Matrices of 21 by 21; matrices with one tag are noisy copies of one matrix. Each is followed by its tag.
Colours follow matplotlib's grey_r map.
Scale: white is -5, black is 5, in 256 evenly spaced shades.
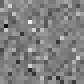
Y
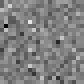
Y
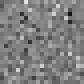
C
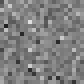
Y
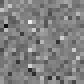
Y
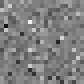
Y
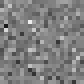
Y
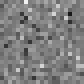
C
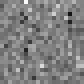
C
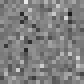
C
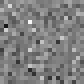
Y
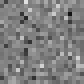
C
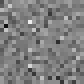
Y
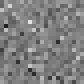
Y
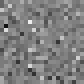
Y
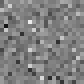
Y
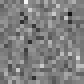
C
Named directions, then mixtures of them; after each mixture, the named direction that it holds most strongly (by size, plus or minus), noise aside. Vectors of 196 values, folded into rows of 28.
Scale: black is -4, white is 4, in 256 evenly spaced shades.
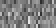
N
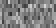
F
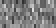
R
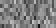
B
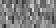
R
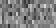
F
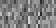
N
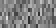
N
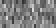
R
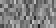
B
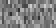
F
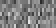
N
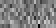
B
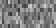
F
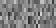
N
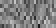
B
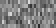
F
